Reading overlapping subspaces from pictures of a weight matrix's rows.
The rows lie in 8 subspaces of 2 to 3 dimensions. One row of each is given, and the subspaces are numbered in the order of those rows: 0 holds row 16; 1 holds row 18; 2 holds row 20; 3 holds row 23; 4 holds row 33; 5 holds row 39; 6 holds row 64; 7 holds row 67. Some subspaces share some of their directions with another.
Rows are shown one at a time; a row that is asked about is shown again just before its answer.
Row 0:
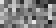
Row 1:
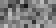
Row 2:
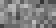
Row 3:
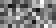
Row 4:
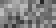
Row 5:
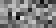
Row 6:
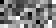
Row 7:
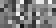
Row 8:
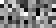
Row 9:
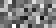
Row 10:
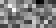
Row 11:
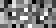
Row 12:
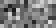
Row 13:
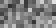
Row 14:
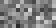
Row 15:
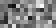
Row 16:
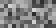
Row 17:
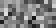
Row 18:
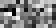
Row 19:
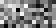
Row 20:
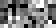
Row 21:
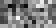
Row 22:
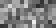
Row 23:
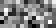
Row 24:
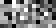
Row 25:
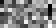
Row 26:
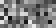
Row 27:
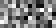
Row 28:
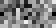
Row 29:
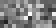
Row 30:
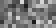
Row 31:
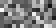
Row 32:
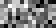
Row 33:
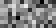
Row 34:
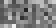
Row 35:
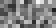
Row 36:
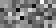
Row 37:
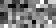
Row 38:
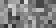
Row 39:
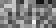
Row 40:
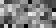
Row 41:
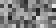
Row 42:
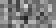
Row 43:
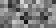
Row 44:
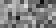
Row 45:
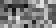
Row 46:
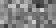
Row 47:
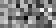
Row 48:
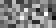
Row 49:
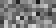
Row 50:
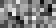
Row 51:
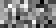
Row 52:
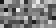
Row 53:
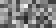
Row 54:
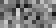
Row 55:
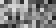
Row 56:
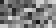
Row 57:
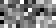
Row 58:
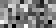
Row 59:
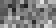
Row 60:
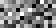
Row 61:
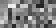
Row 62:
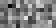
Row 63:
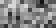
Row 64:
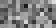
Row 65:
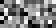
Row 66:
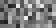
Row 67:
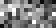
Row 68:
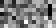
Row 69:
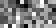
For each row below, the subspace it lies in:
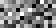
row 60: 4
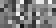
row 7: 5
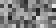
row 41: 3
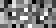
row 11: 0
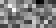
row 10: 5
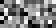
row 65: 3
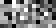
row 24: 0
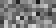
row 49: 5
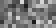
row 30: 5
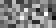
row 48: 0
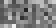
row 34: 0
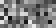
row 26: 3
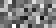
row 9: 0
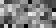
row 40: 7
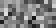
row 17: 3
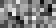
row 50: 1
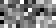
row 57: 2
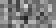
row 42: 6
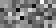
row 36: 4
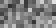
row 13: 2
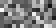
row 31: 0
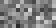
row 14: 2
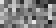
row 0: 1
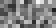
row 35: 5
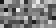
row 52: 1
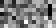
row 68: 1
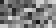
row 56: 5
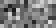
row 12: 1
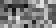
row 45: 2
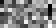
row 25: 1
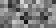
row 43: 6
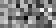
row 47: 6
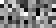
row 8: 3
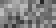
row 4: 1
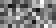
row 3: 0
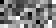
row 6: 5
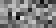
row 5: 4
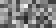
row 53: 6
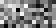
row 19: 4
